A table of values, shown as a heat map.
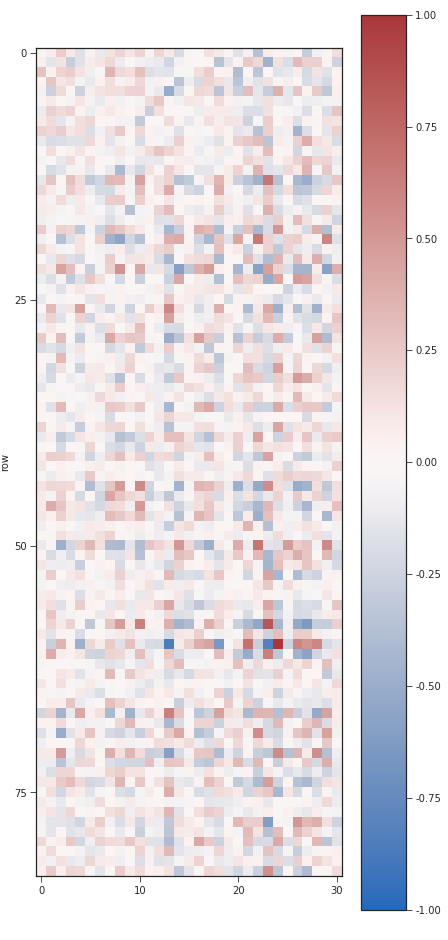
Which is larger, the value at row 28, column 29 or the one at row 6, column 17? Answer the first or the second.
the second
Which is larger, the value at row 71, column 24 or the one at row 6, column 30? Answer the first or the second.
the first
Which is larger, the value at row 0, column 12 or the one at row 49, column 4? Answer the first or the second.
the first
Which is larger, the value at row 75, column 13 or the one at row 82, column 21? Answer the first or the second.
the first
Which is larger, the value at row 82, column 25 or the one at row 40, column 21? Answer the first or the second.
the second
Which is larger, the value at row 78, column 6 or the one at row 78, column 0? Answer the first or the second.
the first
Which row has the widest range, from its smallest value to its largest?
60
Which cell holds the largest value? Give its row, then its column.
60, 24
